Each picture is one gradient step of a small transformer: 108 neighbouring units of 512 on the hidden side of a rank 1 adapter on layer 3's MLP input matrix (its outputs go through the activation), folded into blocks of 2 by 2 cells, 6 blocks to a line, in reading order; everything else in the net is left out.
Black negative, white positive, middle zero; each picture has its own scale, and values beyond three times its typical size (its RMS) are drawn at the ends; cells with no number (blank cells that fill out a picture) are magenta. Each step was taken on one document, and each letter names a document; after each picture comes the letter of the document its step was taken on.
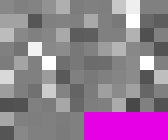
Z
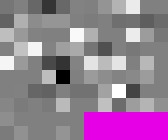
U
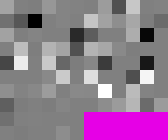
U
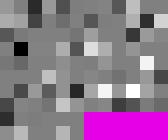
U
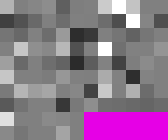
Z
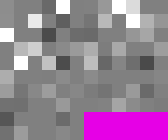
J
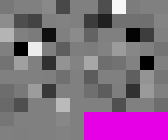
J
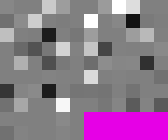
J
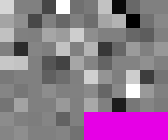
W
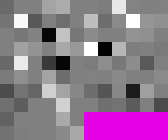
J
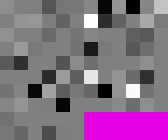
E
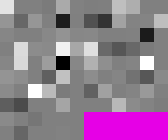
W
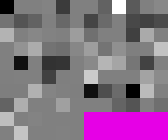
J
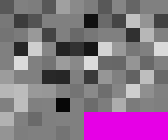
Z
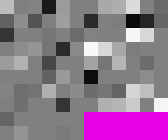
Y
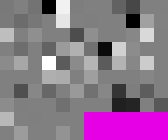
Y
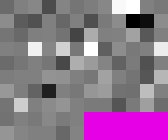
Z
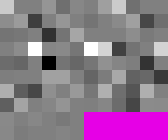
Z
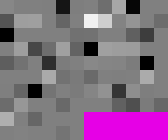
Y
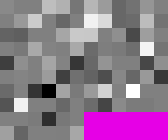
E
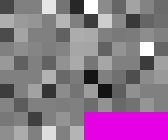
E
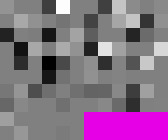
J
